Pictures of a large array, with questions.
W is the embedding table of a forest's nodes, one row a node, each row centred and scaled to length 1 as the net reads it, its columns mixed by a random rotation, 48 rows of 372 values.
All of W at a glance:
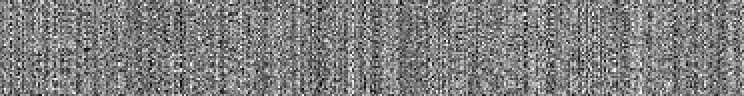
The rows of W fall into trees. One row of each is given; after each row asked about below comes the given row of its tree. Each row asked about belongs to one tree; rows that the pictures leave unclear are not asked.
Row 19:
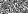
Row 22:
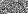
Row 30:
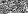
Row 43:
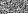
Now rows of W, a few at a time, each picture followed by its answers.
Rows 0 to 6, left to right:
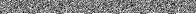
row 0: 43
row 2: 19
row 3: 22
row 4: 43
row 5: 43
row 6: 19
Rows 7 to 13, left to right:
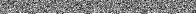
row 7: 19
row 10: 19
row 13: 19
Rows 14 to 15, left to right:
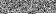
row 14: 43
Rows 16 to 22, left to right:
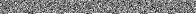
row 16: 19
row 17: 43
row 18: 22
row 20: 43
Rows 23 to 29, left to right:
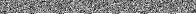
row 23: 43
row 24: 19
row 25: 19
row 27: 30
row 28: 43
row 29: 19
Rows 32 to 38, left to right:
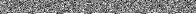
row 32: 43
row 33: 43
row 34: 30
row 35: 30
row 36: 19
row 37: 43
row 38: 43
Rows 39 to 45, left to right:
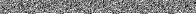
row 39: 22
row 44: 22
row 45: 43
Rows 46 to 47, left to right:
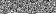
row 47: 30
